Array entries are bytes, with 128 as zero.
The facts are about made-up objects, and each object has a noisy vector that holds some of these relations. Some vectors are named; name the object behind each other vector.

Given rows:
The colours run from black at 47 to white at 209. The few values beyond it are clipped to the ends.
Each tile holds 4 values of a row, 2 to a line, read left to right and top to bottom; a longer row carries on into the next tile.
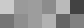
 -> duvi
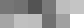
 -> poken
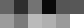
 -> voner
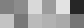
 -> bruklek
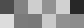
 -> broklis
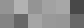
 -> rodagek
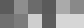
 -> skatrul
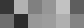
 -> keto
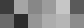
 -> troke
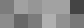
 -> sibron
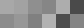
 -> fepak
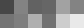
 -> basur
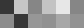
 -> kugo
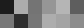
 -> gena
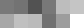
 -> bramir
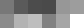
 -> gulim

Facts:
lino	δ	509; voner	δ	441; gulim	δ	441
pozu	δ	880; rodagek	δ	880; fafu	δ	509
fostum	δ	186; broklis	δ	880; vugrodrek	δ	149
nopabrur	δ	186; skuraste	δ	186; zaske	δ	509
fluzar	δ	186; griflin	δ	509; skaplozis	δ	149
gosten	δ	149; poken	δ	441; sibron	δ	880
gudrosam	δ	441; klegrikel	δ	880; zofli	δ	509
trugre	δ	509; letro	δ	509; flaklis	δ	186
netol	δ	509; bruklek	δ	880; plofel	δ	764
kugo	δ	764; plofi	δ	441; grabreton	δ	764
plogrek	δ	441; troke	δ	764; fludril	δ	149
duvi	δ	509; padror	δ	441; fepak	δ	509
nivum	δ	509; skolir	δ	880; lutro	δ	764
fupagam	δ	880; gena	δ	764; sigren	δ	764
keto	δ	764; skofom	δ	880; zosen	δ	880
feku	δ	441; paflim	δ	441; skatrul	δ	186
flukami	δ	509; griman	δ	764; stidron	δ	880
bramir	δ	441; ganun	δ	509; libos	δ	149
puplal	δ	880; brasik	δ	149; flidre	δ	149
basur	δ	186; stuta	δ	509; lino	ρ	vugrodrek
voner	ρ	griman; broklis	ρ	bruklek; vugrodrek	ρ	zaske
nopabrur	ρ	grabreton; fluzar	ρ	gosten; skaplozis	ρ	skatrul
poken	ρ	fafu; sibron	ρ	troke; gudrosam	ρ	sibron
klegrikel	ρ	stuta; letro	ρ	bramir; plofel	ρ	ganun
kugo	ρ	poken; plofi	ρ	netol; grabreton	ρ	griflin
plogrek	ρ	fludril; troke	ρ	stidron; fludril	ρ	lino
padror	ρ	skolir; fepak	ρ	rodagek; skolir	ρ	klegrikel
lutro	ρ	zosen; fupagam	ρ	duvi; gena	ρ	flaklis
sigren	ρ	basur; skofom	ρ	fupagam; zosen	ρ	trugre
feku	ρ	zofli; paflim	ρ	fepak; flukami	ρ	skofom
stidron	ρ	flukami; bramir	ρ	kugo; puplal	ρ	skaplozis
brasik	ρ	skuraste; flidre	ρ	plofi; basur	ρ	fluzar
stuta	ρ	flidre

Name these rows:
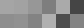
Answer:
stuta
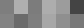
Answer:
zosen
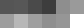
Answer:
padror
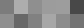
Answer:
pozu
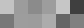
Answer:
zofli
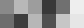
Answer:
skuraste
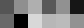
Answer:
griman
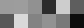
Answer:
ganun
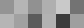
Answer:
letro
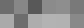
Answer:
libos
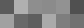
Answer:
puplal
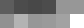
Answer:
gudrosam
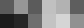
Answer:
grabreton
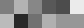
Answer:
brasik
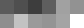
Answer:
feku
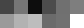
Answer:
plogrek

